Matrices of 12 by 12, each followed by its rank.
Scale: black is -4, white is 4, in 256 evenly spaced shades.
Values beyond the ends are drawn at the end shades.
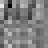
two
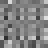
two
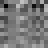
two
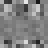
two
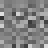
two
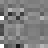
two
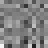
two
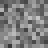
full rank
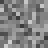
full rank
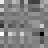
two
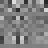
two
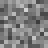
full rank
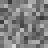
full rank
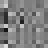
two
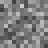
full rank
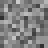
full rank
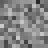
full rank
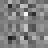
two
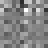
two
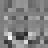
two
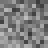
full rank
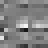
two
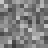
full rank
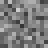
full rank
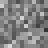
full rank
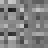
two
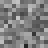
full rank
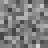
full rank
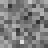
full rank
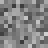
full rank
